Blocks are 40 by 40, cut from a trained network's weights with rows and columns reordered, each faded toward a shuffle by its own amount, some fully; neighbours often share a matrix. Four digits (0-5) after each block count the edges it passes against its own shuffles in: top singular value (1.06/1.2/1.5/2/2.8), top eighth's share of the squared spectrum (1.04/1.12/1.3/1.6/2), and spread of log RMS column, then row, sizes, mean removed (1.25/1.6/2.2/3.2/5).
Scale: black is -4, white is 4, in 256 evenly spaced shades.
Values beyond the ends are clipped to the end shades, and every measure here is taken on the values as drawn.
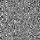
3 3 3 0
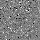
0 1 0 0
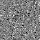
2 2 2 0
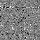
2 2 0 1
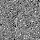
0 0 0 0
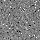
0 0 0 0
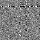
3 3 1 1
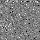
2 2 0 0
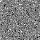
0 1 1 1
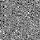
2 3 2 0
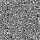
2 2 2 0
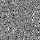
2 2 1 0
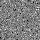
0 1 0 0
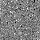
0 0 0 0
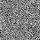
2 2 1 0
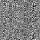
3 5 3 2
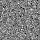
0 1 0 0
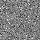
0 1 0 0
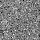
0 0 0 0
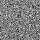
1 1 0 0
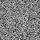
1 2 1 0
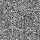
1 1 0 0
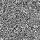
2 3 0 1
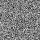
1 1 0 0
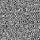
3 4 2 1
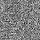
2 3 0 1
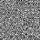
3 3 0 2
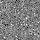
1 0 0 0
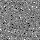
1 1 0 0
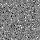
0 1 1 0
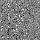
1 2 2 0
